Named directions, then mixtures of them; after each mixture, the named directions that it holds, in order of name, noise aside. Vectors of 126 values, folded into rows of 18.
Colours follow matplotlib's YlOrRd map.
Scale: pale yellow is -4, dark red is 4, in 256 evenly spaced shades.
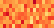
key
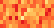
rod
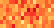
key, rod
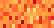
key, rod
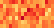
rod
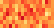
key, rod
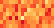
rod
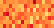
key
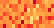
key, rod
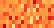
key, rod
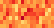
rod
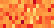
key, rod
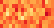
key, rod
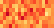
key, rod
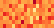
key, rod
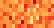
key, rod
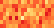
rod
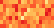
rod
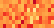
key, rod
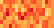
key, rod
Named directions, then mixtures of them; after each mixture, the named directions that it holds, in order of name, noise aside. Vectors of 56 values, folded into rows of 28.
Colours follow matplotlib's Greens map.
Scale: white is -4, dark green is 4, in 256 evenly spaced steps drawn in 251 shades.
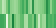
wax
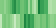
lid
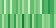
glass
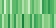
glass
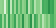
glass, wax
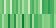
glass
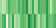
lid, wax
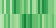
glass, lid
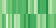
lid, wax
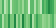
glass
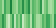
glass, wax
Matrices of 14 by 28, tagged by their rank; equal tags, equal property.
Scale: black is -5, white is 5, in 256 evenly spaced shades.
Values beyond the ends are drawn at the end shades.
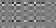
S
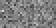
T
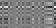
S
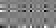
S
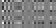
S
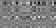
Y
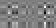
S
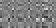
Y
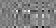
Y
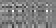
Y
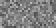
T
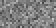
T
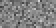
T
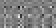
Y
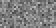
T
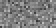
T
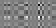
S
